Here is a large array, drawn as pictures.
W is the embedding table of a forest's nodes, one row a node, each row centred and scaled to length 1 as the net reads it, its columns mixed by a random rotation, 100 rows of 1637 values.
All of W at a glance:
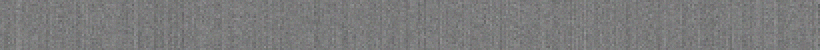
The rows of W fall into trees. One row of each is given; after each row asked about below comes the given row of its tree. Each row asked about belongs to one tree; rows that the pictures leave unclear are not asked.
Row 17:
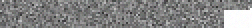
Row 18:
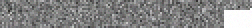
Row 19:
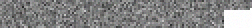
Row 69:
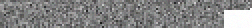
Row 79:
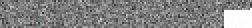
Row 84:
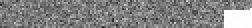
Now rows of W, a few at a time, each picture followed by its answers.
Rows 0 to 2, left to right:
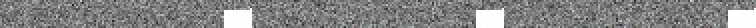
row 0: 17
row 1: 69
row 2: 84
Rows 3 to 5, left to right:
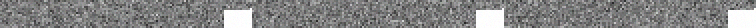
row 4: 17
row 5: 19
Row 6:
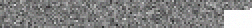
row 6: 84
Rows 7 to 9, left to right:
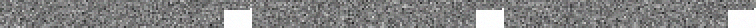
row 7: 18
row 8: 69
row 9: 69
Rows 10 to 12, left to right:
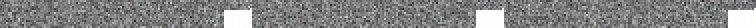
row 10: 18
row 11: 69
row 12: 69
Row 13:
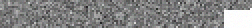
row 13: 69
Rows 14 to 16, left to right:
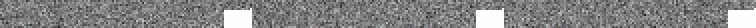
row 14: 79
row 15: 19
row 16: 18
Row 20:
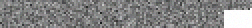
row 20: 69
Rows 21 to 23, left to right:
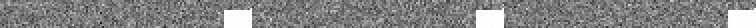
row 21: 69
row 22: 18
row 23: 84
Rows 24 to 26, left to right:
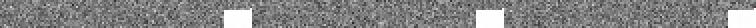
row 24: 17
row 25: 69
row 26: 79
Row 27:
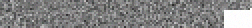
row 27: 18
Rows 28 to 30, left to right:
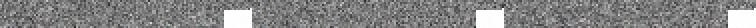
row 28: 19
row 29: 79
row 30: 79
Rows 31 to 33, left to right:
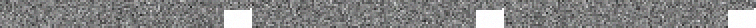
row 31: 18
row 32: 84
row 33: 79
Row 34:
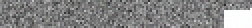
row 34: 19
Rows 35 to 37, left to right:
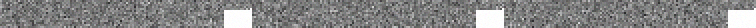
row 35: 19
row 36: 18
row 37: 18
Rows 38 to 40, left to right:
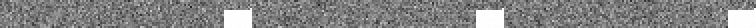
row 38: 18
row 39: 69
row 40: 79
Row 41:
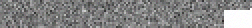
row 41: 19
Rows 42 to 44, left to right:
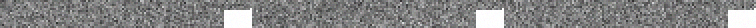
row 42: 69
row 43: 19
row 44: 18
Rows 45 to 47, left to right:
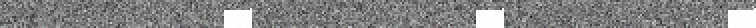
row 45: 19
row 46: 19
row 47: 17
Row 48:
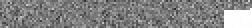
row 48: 17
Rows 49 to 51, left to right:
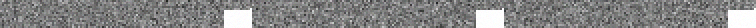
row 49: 17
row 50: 69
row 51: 18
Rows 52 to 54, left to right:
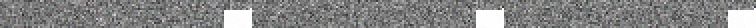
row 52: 84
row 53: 17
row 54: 17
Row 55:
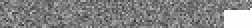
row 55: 18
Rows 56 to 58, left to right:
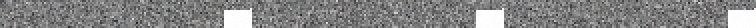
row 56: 69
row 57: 18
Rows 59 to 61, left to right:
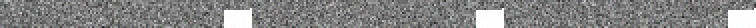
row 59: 84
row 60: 79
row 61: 79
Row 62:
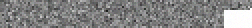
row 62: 18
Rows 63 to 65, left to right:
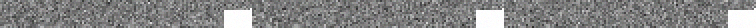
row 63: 19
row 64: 18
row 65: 18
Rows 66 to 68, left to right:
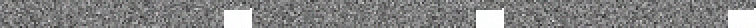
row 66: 79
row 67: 79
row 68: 79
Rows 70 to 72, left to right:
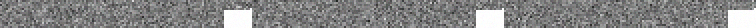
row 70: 79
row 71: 69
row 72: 17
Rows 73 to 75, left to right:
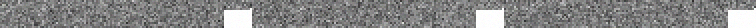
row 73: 79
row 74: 19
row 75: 17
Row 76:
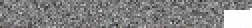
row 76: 84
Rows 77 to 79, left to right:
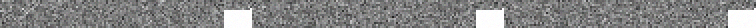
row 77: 17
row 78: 79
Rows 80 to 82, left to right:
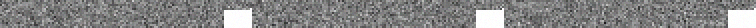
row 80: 79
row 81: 18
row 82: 69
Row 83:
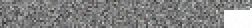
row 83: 17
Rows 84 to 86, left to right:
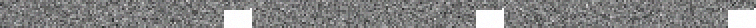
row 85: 69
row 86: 79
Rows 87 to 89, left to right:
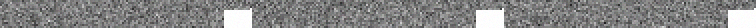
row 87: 79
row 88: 19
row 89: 69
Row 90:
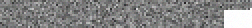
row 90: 69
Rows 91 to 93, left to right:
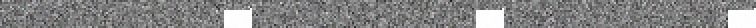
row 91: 17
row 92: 69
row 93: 79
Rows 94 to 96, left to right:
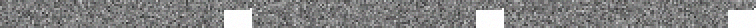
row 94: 79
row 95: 79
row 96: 18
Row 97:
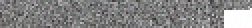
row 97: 17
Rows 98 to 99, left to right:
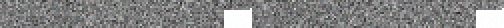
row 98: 69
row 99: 84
